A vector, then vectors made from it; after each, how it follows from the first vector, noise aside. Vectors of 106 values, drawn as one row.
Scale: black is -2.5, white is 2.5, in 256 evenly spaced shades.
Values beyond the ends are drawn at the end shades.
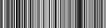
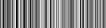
sign-scrambled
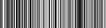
copied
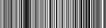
reversed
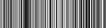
reversed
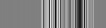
partly zeroed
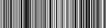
reversed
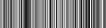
reversed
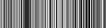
reversed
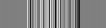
partly zeroed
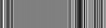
partly zeroed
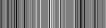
partly zeroed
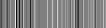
partly zeroed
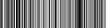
copied
